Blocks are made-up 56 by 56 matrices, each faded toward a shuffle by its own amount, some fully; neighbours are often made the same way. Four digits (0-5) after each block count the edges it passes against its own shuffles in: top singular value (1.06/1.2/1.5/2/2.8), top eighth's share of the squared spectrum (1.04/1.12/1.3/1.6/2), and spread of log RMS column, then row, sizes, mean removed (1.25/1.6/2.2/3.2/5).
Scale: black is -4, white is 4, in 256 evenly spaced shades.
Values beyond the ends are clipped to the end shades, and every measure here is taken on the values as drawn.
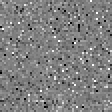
0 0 0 0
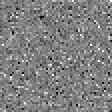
3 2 1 1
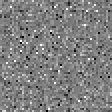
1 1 0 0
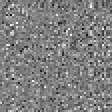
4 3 2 1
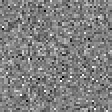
3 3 1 1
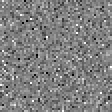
1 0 0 0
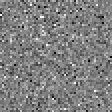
2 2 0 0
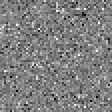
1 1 0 0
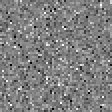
1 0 0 0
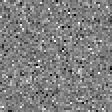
0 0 0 0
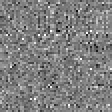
3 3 1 1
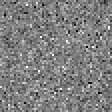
1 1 0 0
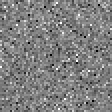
1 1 0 0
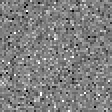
0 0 0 0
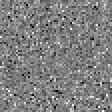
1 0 0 0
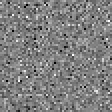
3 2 1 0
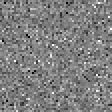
2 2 0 0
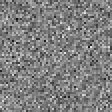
2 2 0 0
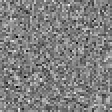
1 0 0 0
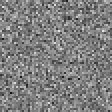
0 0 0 0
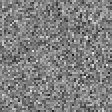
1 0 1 0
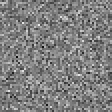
1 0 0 0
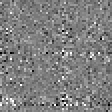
2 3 2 2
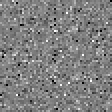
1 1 0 1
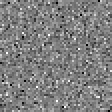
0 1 0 0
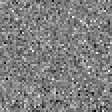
1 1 0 0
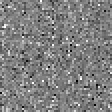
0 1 1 0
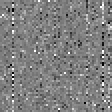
3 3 2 0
